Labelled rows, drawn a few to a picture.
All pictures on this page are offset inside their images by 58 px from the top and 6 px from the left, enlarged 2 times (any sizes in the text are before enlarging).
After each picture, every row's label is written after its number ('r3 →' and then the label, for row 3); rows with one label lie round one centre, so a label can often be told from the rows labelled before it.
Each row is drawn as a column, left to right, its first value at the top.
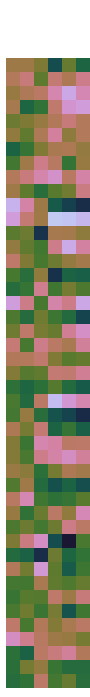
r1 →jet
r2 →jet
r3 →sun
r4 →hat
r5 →hat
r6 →hat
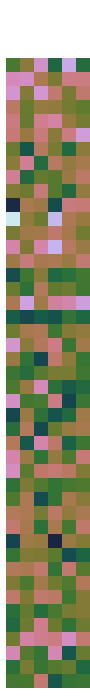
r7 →hat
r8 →jet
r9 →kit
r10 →hat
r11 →jet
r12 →jet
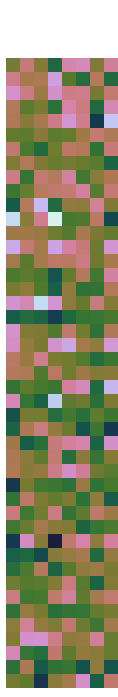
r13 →hat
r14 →jet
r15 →jet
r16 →hat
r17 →kit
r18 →kit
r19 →jet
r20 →kit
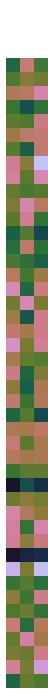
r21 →sun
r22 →jet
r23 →sun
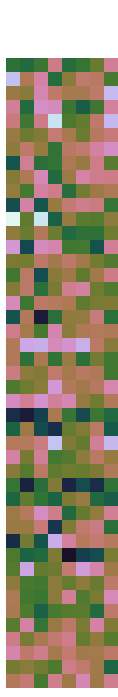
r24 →hat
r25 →sun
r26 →hat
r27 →kit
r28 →sun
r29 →sun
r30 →sun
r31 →kit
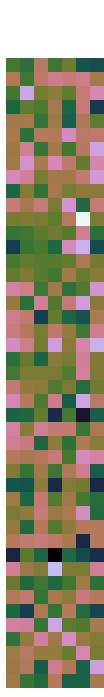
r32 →sun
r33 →sun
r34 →jet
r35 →sun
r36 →jet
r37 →hat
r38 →sun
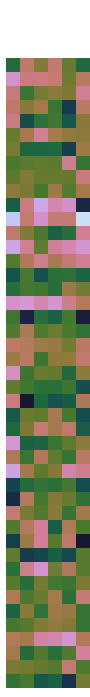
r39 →hat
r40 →jet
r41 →jet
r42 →jet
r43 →jet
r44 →hat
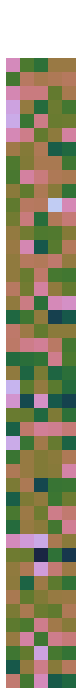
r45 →kit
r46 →jet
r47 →sun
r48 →jet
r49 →jet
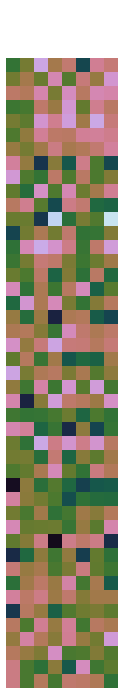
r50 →sun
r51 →jet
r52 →kit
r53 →hat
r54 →kit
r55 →sun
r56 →kit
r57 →hat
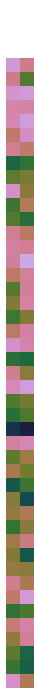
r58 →kit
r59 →kit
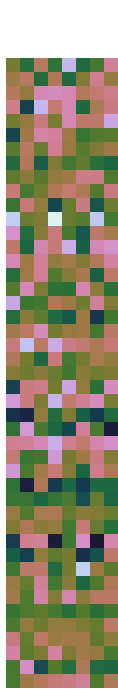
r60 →hat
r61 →sun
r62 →kit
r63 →hat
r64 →kit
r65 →sun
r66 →hat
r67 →kit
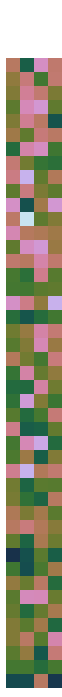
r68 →jet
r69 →hat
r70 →kit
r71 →jet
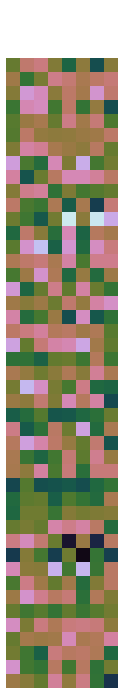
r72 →sun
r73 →kit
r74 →kit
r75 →sun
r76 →hat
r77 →sun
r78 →hat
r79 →jet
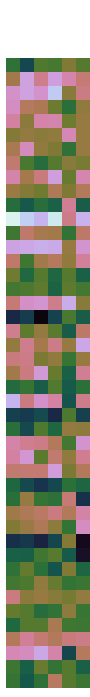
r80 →hat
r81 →hat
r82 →hat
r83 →hat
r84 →jet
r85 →hat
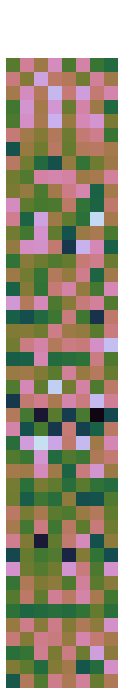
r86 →jet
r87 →kit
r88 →hat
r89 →kit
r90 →sun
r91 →kit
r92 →hat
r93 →sun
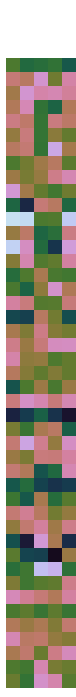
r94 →hat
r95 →hat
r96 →sun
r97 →sun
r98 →hat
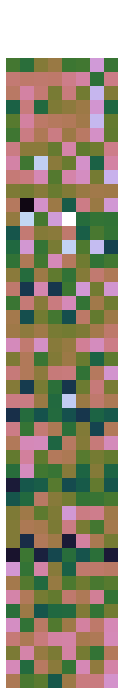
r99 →sun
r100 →hat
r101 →sun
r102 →jet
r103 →hat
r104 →sun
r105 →kit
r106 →sun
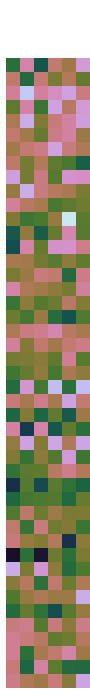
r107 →sun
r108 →kit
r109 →sun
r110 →kit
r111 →hat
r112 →kit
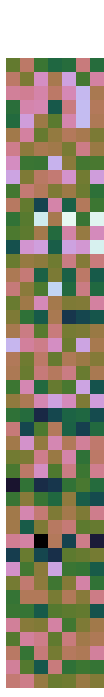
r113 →sun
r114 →kit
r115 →hat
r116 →sun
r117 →hat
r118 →kit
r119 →hat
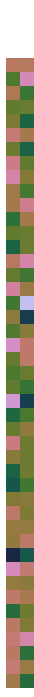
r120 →sun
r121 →jet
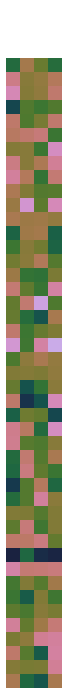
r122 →sun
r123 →jet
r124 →jet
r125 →sun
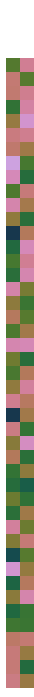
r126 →sun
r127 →kit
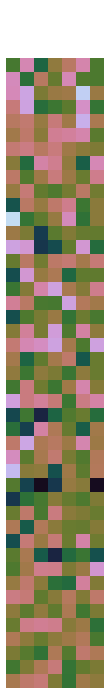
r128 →hat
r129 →kit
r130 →sun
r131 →sun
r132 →jet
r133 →kit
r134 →sun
